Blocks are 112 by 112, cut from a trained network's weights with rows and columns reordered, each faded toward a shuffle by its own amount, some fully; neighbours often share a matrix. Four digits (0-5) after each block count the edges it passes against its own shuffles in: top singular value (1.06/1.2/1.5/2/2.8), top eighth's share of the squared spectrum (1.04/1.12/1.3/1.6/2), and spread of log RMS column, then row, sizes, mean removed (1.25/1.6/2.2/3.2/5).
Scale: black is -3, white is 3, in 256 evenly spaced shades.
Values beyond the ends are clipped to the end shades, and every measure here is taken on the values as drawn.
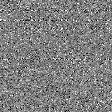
3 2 0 2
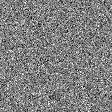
0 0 0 0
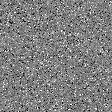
0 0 0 0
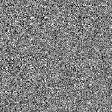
3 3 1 2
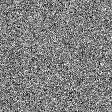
0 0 0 0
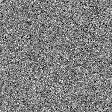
0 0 0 0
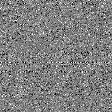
3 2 0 2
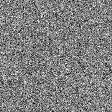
1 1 0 0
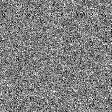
2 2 1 1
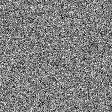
1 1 0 0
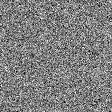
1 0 0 0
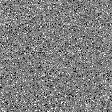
2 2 0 2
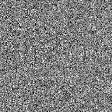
2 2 2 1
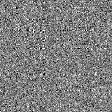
3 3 2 2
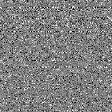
4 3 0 3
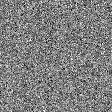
1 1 0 0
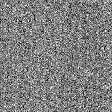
2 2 0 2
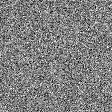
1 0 0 0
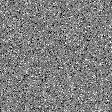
1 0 0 0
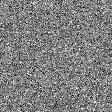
1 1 0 0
